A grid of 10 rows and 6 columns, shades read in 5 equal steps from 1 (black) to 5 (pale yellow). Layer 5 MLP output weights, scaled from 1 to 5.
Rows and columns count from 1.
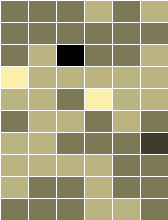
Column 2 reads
3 3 4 4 4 4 4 4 3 3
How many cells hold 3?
30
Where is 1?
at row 3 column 3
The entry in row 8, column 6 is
3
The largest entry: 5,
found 2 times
